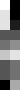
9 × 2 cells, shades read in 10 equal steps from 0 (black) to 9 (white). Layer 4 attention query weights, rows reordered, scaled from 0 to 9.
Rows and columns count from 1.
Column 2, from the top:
0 0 1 3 5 8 4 4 6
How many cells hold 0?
3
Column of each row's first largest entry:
1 1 1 1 2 2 2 2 2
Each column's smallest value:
0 0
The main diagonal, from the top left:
9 0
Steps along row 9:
up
